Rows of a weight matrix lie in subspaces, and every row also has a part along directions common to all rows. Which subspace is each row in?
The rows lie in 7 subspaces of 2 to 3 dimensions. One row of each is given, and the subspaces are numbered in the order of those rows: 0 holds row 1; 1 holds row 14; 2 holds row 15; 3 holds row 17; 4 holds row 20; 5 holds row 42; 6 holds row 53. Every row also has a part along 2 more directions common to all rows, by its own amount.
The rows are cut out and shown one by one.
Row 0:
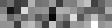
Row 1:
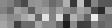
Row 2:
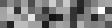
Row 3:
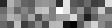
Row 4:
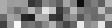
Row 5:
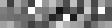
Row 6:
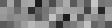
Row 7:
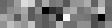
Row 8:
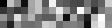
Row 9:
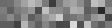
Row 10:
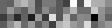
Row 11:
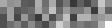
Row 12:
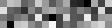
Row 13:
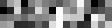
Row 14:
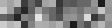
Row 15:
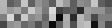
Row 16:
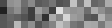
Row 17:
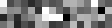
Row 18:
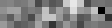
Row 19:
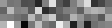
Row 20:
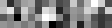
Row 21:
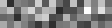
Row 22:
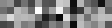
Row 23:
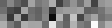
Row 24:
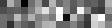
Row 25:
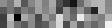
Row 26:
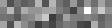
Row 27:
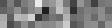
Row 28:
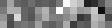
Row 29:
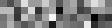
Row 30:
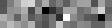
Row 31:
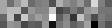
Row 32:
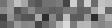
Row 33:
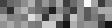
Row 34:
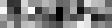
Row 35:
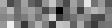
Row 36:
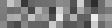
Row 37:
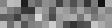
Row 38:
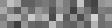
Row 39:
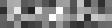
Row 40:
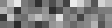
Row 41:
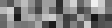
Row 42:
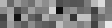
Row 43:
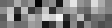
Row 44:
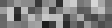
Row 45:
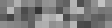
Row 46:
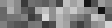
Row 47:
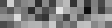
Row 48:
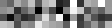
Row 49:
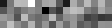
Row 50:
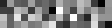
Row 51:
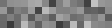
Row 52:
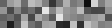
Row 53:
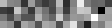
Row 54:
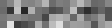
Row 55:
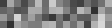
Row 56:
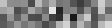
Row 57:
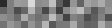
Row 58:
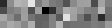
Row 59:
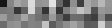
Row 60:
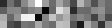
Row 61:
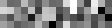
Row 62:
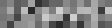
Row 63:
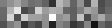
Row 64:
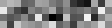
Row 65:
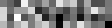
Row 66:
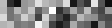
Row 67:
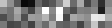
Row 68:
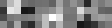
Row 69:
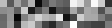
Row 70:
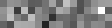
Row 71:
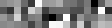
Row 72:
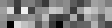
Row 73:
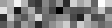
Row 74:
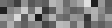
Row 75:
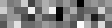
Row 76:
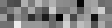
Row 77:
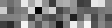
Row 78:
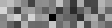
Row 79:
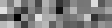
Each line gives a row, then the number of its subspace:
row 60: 6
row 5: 4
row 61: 5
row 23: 2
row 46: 5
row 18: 5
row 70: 6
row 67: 3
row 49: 3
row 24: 3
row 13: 4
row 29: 6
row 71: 4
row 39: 2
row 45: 2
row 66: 0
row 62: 4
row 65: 5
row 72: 4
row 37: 1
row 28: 5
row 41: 6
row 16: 0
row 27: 6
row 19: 1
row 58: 3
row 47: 4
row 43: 6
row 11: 5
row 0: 2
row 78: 0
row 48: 2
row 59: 3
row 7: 3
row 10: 0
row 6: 4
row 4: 6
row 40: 0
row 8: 3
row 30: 3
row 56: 5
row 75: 6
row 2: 6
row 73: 0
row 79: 1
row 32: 0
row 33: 5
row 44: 6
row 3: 6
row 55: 3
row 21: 4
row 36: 0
